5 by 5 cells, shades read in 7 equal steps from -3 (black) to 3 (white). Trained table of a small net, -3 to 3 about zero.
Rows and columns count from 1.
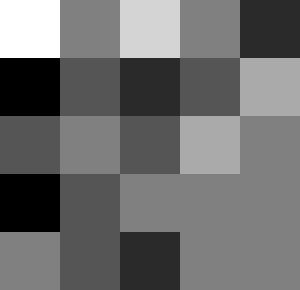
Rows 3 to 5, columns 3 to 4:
-1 1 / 0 0 / -2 0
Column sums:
-4 -3 -3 0 -1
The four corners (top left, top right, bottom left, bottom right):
3 -2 0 0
